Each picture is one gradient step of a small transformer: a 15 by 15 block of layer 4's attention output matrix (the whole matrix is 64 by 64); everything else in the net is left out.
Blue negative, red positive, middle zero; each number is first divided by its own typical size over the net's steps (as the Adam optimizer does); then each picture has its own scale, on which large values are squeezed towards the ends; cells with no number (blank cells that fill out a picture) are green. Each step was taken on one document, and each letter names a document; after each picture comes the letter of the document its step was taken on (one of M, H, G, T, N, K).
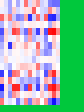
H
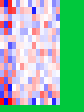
H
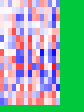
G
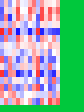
G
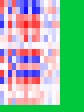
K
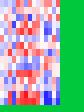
K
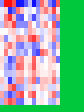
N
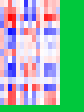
H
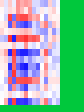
K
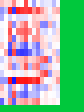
K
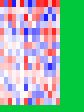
K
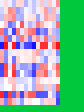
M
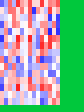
G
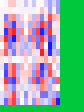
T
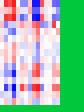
N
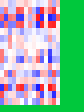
G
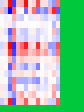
N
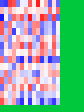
G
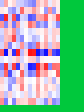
M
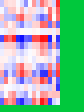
T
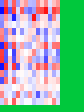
M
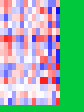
T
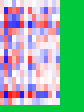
M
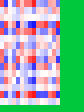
M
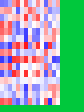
K
